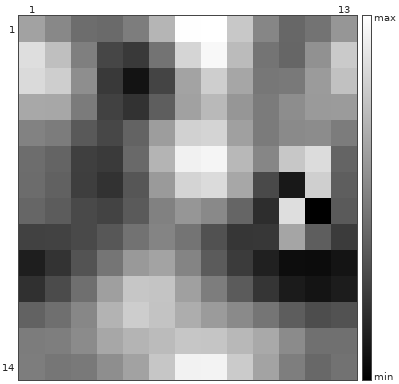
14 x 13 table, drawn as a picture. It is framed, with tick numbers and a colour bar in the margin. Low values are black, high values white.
Values change most from cell to cell in the middle right. There is no overall slope. The middle left is the calmest part. There are no regular stripes. An odd patch, rougher than its surroundings, sits in the middle right.
